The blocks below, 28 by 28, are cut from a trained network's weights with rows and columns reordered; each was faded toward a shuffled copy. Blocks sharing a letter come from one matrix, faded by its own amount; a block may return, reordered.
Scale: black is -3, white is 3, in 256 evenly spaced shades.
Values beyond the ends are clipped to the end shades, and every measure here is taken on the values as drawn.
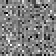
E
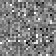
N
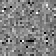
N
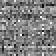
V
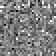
N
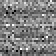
V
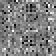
E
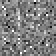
N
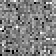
N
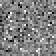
N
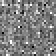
N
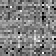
V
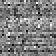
V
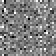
E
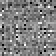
V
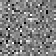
E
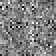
N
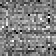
V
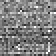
V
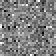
N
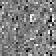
E
